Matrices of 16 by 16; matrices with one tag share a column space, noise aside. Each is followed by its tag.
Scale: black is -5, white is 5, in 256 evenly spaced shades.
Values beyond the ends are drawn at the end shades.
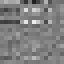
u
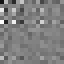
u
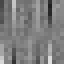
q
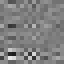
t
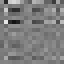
u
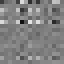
u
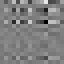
u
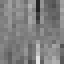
q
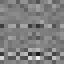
t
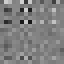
u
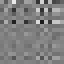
u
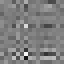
t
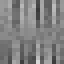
q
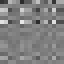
u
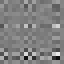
t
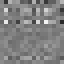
u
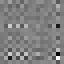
t
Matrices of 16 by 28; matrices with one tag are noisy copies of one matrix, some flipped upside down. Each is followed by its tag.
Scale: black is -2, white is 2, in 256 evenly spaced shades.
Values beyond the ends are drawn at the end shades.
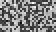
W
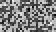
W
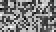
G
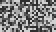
W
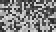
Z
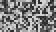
G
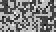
G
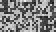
G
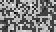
G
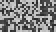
G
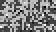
Z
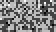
G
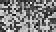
Z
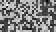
G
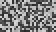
W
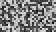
W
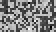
G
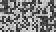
G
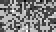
Z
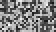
G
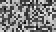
W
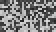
Z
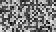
W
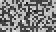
W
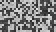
G
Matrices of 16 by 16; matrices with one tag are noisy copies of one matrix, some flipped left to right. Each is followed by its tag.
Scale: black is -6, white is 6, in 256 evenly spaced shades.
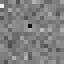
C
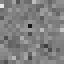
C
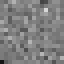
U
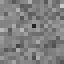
C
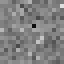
C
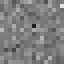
C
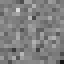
U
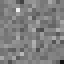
U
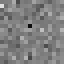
C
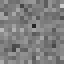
C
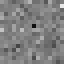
C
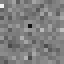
C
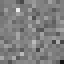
U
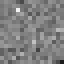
U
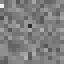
C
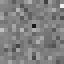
C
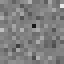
C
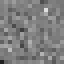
U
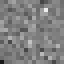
U
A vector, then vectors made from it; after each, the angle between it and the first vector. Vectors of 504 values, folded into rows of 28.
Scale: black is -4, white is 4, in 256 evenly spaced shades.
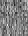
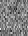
orthogonal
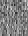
nearly parallel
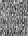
partly opposed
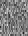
partly aligned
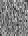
partly opposed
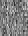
nearly parallel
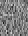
partly opposed
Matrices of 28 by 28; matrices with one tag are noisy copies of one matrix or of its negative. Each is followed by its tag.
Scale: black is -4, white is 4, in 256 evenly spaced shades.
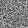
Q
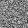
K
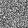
Q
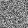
K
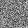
Q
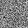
Q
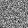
K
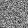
K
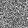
Q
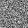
K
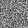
Q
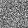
Q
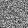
K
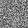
Q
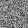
K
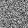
K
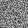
K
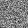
K
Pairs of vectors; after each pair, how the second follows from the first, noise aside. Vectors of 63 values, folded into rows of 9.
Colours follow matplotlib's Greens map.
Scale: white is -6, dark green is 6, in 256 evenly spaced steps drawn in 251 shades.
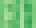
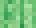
negated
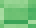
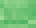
shrunk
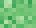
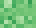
copied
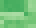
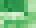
scaled up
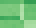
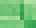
negated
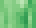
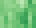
copied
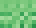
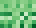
scaled up
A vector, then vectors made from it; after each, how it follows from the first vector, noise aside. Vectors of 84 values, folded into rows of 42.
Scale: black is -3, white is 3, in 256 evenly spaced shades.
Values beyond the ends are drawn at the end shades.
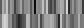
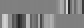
partly zeroed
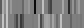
partly zeroed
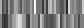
negated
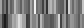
negated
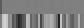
partly zeroed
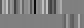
partly zeroed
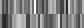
negated
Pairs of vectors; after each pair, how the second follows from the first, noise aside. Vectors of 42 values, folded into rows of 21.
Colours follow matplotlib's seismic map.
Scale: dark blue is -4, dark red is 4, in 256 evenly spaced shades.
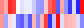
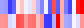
sign-scrambled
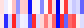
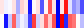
copied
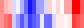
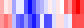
copied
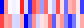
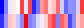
sign-scrambled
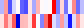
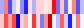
copied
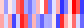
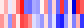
sign-scrambled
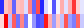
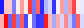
copied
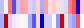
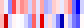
sign-scrambled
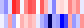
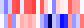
copied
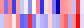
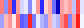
copied
